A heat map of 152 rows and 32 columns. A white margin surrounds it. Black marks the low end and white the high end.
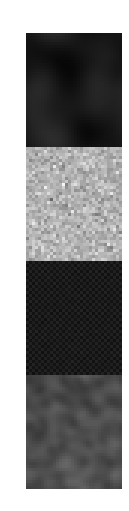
The table splits into 4 rows of 1 panel. Panel 1,1: very low, smooth, faint in contrast. Panel 2,1: high, fine-grained. Panel 3,1: very low, checkered, faint in contrast. Panel 4,1: low, blotchy, faint in contrast.
